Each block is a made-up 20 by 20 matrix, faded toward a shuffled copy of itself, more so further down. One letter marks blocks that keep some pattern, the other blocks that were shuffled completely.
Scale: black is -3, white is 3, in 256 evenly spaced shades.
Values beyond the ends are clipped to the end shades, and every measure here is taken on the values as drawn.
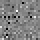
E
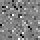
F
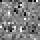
E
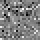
E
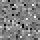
F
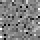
F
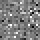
E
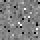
F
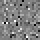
E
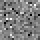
F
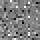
E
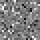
E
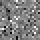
F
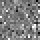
E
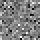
F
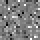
E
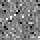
F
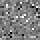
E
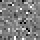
F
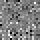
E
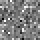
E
